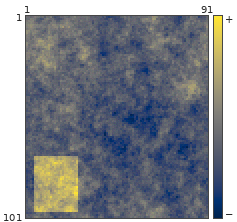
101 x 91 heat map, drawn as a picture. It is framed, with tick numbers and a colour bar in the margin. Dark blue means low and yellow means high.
Histogram: skewed, a long tail of high values. Roughest part: bottom left. Stripes: none. Ninth with the highest average: bottom left. Odd patch: higher, in the bottom left. Mirror symmetry: none.
